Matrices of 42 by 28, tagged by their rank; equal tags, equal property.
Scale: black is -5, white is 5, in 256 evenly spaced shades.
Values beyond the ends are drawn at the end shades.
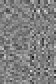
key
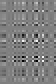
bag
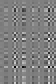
bag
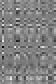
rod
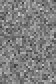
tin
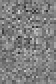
key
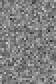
tin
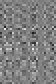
rod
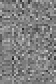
key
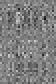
key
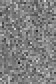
tin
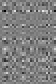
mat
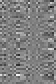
rod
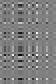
bag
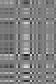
bag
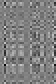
mat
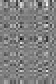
mat
